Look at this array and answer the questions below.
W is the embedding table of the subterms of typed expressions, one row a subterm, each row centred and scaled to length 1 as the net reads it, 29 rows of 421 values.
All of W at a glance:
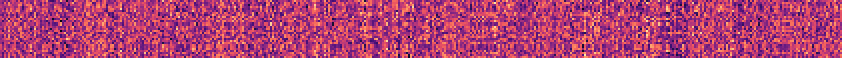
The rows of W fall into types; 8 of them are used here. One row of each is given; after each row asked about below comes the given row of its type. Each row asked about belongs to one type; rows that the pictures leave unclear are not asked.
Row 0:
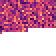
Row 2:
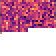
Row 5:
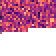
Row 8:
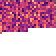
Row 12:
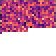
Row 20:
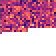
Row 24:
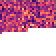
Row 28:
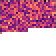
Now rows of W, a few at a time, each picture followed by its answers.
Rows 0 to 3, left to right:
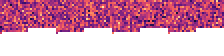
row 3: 20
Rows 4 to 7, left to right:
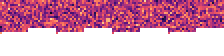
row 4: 5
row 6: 0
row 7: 28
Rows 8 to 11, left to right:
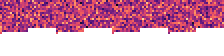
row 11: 12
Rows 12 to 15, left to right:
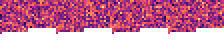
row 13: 2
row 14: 2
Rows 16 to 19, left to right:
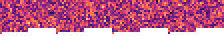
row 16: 8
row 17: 2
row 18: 28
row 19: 12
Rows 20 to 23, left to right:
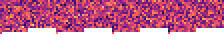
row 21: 28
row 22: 24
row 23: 24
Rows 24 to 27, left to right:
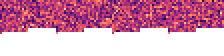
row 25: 5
